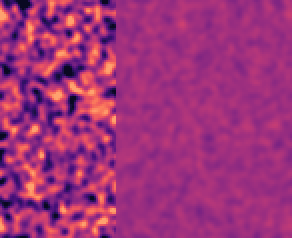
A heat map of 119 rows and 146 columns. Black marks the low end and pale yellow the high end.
A few values lie far out on both sides of the bulk. The texture is blotchy. The halves do not mirror each other. The right part is calmer, past a seam about 40% of the way across.
